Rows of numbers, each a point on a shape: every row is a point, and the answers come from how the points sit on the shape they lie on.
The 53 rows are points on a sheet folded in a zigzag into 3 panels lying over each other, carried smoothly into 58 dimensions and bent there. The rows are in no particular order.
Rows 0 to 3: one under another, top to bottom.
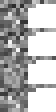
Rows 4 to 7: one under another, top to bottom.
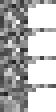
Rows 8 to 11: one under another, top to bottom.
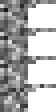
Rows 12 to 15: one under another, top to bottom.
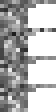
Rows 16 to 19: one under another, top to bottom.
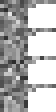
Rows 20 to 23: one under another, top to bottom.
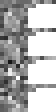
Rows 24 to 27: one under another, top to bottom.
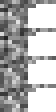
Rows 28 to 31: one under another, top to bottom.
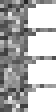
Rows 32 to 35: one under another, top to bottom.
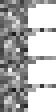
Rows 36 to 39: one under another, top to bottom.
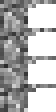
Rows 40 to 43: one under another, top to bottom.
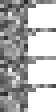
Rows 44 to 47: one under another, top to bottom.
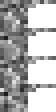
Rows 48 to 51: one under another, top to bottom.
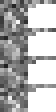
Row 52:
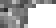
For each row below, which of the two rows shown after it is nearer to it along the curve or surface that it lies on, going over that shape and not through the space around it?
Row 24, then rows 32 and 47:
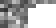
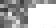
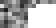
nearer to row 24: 47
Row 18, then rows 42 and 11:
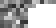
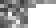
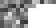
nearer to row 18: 11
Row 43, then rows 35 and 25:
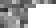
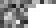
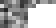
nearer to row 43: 35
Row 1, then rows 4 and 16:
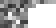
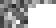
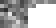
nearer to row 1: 16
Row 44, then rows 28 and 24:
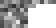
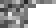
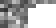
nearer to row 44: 24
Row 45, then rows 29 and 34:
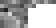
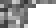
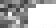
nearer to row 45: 34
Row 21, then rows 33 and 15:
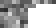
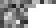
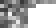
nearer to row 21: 33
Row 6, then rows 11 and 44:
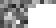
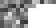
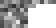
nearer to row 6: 44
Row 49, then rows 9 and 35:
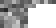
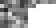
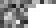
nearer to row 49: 35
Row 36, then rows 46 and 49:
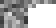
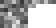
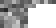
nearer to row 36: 46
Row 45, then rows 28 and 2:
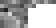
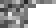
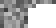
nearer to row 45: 2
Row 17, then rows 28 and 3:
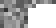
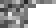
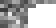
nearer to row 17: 3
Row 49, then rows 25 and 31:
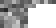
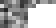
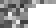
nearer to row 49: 31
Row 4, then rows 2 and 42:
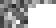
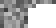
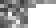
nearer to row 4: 42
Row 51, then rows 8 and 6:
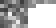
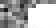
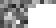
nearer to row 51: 8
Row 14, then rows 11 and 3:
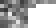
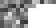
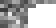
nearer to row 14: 3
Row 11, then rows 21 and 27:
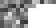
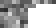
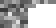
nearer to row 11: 21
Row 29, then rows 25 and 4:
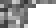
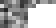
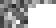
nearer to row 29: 25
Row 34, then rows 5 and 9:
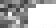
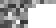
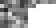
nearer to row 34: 5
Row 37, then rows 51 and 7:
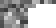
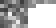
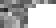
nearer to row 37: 7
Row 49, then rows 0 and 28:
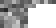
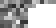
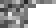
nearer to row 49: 0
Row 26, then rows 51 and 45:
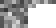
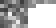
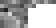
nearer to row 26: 51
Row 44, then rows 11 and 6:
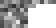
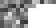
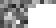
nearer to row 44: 6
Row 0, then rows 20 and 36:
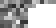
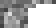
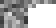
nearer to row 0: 20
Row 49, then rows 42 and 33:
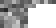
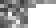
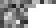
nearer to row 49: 33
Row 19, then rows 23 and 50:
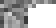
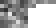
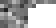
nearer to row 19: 23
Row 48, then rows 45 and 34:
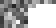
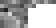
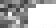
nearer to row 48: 45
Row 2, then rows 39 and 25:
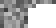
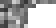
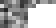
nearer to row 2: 25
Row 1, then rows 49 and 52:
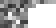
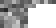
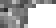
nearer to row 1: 49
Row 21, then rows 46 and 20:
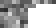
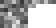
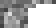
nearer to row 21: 20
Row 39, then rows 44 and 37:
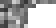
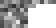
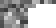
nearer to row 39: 37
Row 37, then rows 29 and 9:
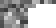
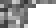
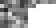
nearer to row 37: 29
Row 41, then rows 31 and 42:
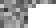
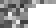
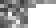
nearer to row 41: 42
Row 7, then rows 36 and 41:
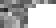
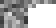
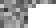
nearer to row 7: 41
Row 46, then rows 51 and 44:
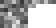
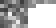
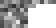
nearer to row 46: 51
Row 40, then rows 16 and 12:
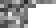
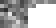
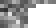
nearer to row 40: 12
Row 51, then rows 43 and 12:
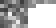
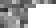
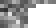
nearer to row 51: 12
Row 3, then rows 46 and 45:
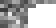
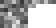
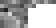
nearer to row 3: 45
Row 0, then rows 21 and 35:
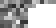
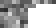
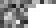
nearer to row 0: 35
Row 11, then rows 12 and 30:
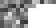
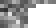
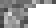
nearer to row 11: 30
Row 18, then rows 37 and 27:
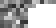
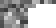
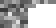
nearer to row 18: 37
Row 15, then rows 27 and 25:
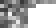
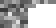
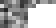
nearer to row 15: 25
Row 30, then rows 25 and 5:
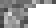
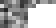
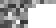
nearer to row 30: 5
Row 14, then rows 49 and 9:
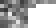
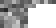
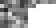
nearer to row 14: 9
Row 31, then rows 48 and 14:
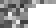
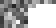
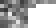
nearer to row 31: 14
